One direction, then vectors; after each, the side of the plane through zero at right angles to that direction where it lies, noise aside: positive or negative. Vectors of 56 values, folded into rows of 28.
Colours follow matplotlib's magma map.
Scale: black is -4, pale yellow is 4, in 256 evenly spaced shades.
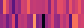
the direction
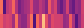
negative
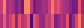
positive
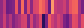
positive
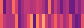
negative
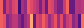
negative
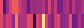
negative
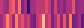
negative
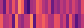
negative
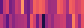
positive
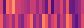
negative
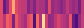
negative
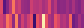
negative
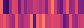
negative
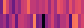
positive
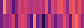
positive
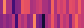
positive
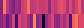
positive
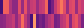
positive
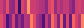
positive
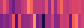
positive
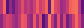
positive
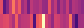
negative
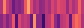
positive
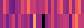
positive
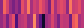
positive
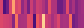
negative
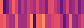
negative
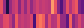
negative
